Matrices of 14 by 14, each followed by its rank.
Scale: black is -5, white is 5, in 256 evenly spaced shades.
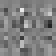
two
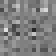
three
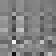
two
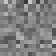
three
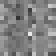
three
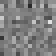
three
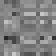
two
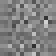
three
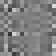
two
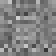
three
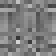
three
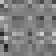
two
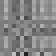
two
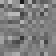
two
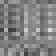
two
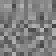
three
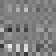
two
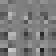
two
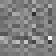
three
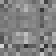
three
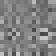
three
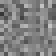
three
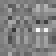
two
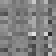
two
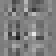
two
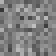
three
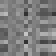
two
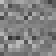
three
